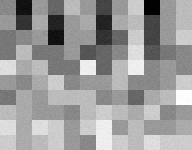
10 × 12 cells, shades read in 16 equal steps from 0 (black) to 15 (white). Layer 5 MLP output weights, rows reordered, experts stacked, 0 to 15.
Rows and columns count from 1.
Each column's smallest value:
7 1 7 1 7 5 2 6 6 0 7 8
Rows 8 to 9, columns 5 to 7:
8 11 12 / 9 12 14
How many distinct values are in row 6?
5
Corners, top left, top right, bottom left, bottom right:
8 11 12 12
